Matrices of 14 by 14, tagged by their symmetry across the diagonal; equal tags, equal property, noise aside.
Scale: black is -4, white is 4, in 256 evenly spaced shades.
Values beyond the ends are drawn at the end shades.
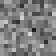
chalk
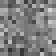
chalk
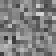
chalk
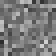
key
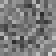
key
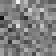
chalk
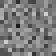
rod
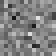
rod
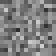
rod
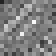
key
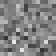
rod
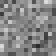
key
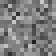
rod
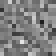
chalk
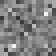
key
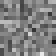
chalk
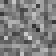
chalk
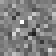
key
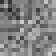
key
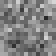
rod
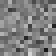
rod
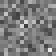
key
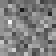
chalk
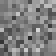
chalk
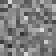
rod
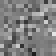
chalk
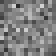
rod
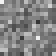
key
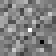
key
